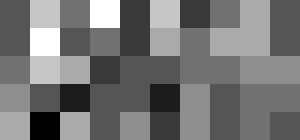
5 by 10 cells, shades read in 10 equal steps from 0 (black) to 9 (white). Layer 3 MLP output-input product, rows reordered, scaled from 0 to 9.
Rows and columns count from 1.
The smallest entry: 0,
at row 5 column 2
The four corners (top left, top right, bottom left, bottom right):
3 3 6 3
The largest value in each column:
6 9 6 9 5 7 5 6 6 5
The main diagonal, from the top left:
3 9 6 3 5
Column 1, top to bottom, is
3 3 4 5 6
